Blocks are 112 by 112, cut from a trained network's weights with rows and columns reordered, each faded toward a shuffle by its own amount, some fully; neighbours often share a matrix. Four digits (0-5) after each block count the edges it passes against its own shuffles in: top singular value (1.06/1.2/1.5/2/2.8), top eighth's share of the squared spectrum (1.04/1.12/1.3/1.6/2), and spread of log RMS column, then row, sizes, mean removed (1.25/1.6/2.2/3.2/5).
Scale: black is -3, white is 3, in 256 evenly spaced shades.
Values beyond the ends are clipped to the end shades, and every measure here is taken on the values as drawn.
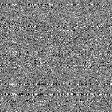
4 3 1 3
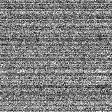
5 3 0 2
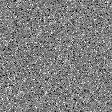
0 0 0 0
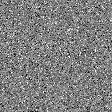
2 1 0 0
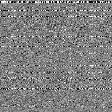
5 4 0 4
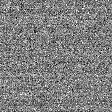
2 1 0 0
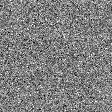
0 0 0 0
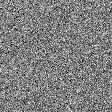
0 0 0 0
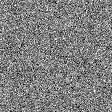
0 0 0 0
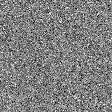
0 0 0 0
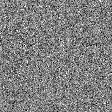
1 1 0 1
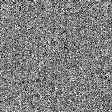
2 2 0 1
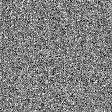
1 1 0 1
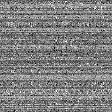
5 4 2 2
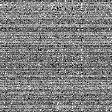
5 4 2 2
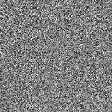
4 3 1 1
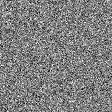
2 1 0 0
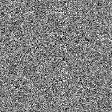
3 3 2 1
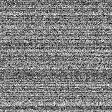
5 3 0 2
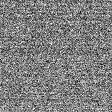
2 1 0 0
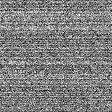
4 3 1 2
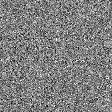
2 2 0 1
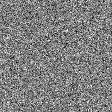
1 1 0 0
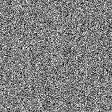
2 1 0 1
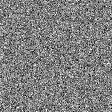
1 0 0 0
